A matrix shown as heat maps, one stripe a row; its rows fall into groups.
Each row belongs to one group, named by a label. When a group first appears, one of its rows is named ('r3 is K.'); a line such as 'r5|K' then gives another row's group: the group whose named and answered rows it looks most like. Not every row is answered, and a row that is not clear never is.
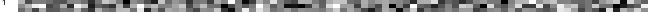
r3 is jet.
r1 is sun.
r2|jet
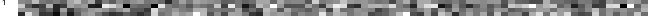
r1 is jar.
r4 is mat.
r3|mat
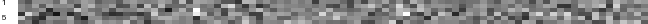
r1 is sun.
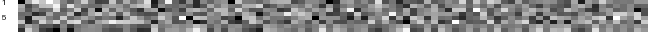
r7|mat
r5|sun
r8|mat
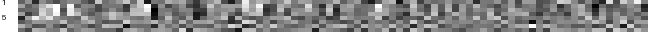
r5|jar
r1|jet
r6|sun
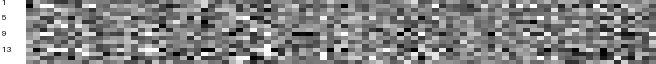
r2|jar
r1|mat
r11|mat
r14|jar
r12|jet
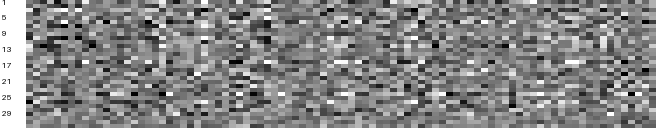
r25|jar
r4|sun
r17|mat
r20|sun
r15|sun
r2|mat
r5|jet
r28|sun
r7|mat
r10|mat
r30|jet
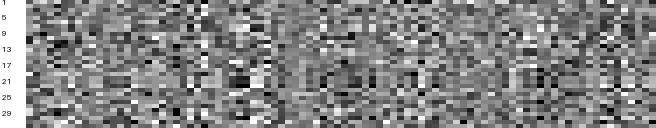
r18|sun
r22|sun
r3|sun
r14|jar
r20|sun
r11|mat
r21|sun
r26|sun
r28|jar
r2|jar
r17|jar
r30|sun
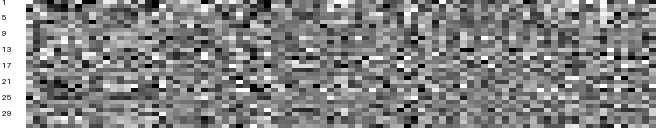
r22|mat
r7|sun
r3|mat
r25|mat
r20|jet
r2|mat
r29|mat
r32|jet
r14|jar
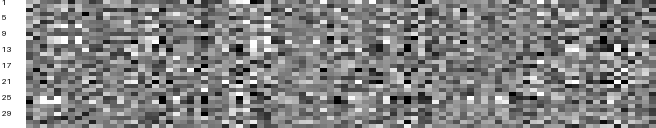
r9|mat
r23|jar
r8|jet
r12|jet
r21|jet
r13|jet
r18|sun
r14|sun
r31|jet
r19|jet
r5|jet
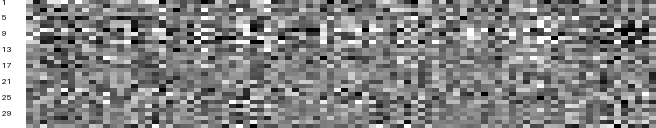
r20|jar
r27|jet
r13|jar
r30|mat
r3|jar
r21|jet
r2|sun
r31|jet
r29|jet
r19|jar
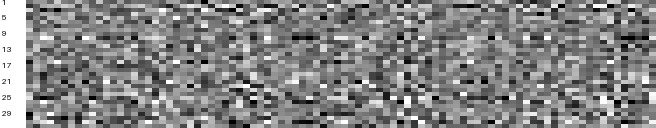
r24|mat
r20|jet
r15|jet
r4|sun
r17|mat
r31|jet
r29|jar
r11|jar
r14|mat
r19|jet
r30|mat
